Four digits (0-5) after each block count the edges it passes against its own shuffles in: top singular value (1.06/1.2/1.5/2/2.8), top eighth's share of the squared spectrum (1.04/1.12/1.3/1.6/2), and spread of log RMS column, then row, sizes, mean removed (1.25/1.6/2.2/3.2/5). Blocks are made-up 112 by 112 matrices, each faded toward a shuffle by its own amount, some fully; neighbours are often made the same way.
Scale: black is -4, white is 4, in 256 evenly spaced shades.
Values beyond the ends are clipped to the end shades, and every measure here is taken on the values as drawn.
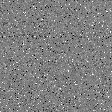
3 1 0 0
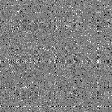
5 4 2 3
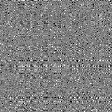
5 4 2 3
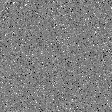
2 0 0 0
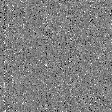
2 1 2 0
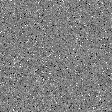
0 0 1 0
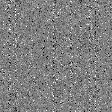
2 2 3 0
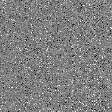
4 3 2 1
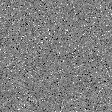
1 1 0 0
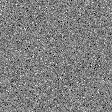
0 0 0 0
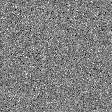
0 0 0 0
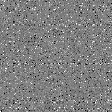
4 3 1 2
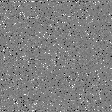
3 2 0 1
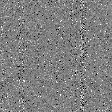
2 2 2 0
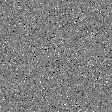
0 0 0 0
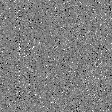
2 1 2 0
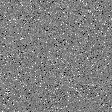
0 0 0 0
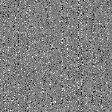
2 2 3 0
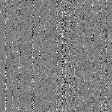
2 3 4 0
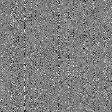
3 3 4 0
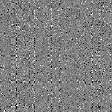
4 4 3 1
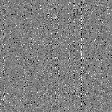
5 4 3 2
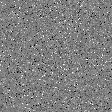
1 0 0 0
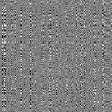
5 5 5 3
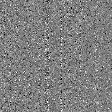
1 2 3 0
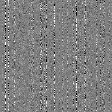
3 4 4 0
